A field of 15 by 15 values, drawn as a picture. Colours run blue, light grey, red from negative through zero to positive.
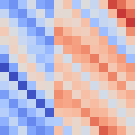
Grain: diagonal, down to the right. Seam: vertical, 40% of the way across, the right part higher. Average level on the scale: 50%.
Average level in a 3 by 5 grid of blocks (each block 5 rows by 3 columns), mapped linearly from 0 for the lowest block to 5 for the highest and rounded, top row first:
2 1 4 3 5
1 2 4 5 4
1 0 4 5 4
